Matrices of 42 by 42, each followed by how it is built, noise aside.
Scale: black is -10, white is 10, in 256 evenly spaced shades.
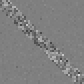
banded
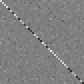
diagonal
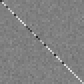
diagonal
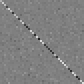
diagonal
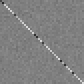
diagonal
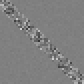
banded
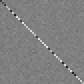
diagonal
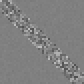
banded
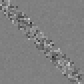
banded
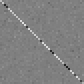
diagonal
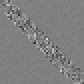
banded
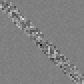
banded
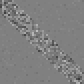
banded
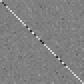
diagonal
